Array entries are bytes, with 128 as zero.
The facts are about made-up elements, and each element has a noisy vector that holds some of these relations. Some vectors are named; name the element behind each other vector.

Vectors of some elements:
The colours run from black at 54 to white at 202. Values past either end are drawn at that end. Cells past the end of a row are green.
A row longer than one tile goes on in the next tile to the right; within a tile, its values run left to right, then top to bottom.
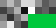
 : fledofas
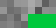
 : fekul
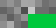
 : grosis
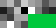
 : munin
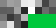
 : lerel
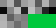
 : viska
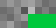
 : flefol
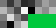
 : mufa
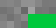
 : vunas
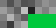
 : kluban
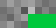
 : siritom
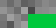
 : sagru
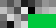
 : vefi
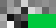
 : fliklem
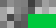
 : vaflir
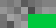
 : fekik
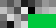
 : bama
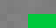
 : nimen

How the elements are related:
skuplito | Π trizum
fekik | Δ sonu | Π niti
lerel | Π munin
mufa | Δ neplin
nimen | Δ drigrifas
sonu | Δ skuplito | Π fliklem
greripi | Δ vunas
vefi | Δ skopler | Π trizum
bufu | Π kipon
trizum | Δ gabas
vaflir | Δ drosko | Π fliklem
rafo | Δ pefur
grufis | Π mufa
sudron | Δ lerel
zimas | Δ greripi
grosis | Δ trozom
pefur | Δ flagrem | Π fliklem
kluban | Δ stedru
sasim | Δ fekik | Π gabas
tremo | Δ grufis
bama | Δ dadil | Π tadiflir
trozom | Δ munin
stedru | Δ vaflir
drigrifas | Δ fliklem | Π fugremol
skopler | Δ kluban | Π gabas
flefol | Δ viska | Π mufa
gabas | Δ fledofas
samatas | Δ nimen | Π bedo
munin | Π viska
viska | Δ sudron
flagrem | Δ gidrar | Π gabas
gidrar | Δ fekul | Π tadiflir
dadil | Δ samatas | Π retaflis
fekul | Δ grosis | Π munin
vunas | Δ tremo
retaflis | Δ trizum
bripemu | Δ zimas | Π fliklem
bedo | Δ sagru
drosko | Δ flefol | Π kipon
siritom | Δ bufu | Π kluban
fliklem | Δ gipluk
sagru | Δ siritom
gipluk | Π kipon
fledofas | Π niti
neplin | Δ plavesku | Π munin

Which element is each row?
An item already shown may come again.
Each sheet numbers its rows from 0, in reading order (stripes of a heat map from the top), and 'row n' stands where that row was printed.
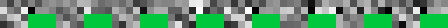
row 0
skopler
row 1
tremo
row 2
dadil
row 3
lerel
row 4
sasim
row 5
pefur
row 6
viska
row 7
rafo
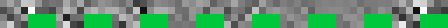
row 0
sudron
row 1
sonu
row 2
dadil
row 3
neplin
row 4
drosko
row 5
greripi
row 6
gidrar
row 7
plavesku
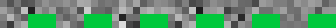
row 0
kluban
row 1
grosis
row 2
sonu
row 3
zimas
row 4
kipon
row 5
neplin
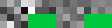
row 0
plavesku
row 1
trizum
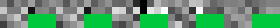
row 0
flagrem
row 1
flagrem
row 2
bripemu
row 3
trozom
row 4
samatas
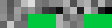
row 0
gabas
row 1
viska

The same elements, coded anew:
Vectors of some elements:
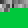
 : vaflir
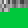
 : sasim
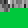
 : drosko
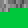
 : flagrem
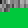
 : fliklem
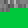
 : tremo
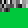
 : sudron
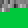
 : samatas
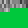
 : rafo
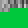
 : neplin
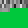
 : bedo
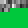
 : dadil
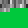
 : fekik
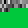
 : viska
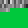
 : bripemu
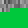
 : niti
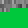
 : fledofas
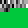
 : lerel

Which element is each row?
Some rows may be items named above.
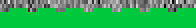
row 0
trozom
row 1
flefol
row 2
fekul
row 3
pefur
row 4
neplin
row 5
kipon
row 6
munin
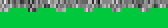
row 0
sasim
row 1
flefol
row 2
trizum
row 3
pefur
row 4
rafo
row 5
samatas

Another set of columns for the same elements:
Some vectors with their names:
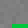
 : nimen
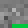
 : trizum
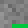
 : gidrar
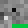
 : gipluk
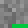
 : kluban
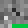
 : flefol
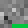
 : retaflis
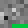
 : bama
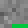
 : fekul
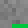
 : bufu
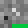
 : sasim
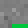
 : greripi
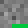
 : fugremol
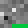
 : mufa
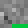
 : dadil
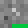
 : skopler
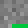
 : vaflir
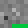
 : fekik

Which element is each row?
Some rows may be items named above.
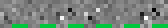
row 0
dadil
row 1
fugremol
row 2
trozom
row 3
mufa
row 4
vaflir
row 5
sudron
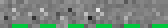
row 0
neplin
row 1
pefur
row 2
drosko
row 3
bripemu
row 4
samatas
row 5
gabas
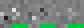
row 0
bripemu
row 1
grosis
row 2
sonu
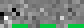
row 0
lerel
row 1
trizum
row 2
fliklem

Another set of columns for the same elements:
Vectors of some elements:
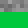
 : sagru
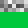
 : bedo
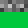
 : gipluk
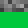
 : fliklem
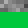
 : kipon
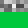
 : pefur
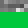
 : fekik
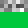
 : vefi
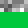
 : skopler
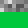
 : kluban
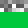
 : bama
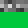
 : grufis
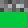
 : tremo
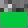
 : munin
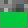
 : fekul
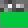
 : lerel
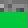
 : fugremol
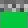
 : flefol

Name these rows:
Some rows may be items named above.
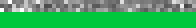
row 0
sasim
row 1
kluban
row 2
dadil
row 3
trizum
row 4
samatas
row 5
drosko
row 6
pefur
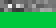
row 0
lerel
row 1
trizum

